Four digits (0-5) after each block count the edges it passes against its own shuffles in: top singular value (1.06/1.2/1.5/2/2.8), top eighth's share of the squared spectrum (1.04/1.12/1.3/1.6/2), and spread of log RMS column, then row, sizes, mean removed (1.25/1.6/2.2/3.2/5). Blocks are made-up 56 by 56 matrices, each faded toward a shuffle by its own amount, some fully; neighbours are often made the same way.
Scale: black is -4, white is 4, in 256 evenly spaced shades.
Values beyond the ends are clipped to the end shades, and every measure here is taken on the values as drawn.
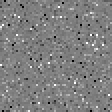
0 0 0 0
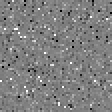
0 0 0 0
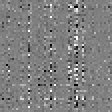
4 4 3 2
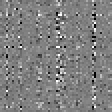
3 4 3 2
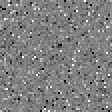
0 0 0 0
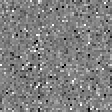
2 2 1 1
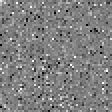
2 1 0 0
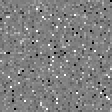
0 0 0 0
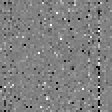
3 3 1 0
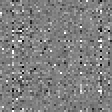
3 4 3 2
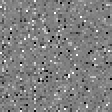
2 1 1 0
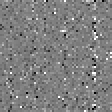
3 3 2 1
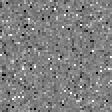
0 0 0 0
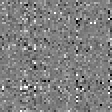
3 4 3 2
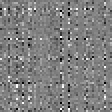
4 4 4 2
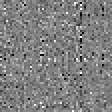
3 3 2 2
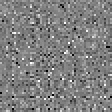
4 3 2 2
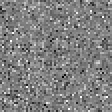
3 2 0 0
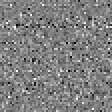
1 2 0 2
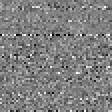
2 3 0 3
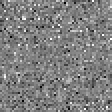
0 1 0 1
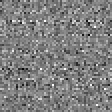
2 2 0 3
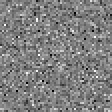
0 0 0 1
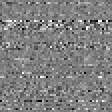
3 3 0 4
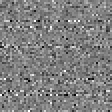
2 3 0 3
